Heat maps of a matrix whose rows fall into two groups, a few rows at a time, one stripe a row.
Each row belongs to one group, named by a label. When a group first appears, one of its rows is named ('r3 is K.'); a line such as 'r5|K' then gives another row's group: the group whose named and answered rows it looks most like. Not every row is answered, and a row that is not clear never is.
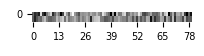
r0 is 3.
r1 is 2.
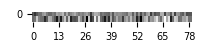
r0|2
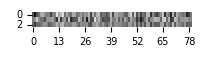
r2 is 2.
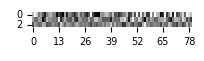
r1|3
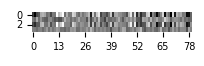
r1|3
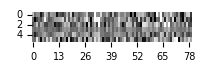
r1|2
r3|3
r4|2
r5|3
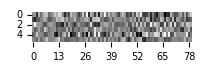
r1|2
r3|2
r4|3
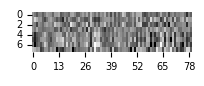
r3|3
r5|2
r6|2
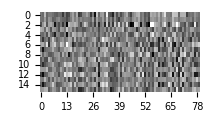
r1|3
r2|3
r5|2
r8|3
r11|3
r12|2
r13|3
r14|2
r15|3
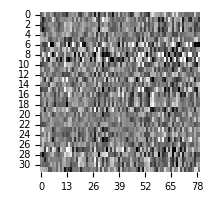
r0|3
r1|2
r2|2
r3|2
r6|3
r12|3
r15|2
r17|3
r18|3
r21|3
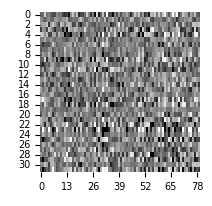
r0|3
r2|3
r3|3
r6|2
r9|3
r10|2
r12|3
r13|3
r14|3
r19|3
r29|2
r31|2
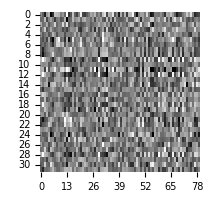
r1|3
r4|2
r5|3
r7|2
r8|2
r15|2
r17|3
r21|2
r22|2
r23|3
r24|3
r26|2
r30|3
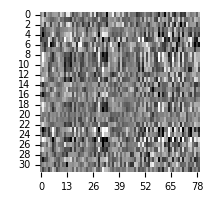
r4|2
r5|2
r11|2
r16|2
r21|3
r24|2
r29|2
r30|3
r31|2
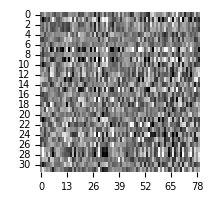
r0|3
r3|3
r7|3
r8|2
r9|3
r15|3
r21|2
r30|2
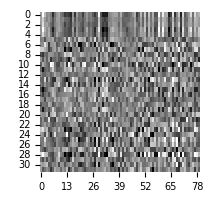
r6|3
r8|2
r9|3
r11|2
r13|3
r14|3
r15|2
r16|2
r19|2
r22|3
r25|3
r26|3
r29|3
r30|3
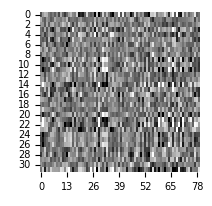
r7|2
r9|2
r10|3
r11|2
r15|3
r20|2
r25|2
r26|2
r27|3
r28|3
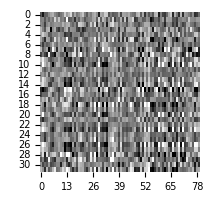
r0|2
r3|3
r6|2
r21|2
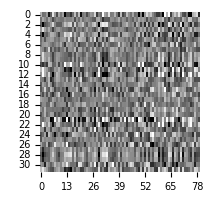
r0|2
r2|2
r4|2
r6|3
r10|2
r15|3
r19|3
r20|3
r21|3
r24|3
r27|2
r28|2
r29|2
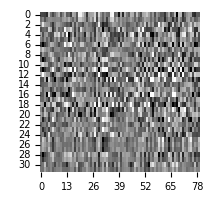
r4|3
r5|3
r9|2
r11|2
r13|3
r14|2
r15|3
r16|3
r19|3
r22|3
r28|2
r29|2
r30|3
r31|3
